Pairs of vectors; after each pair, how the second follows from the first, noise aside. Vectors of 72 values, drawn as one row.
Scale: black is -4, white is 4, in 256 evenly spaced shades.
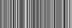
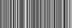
copied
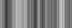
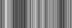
negated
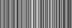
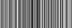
negated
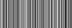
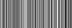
copied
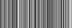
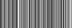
copied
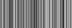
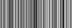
copied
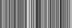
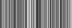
copied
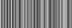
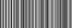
negated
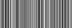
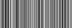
copied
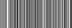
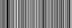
negated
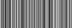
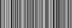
negated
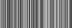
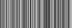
negated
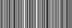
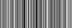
negated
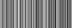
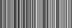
negated
